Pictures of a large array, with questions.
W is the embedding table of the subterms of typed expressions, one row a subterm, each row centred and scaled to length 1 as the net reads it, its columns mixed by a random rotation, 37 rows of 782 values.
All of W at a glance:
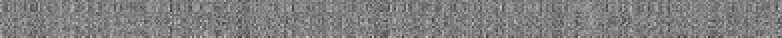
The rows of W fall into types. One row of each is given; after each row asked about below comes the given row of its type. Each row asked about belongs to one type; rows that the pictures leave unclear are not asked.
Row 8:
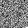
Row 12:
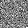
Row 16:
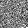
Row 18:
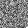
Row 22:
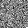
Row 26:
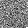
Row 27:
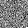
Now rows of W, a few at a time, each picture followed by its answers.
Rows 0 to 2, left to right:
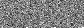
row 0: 26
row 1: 12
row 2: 8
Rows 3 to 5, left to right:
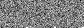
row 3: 27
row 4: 18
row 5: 8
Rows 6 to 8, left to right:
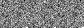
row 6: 8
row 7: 22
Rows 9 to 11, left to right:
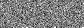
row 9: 16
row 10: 18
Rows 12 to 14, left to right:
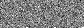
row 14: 8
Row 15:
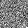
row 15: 27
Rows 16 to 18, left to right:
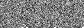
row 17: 22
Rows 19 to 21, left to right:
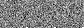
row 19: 27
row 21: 26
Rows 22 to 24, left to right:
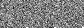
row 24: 18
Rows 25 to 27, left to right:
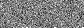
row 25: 16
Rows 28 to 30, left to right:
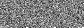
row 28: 12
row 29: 27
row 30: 16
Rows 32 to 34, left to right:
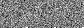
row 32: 8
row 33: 26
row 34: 26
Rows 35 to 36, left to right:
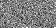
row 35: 16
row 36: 26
